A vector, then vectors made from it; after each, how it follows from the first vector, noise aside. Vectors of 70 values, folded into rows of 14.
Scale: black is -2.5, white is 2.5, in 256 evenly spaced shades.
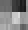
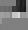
partly zeroed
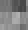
shrunk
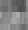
shrunk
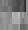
shrunk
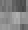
shrunk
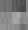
shrunk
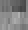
shrunk
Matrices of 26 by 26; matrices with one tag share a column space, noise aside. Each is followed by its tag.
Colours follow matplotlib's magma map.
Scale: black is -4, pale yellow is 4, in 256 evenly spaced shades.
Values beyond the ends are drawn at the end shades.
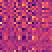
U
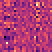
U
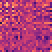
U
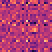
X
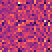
X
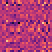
X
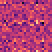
X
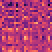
U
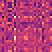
U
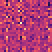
U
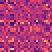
X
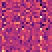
U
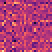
X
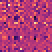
U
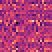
X
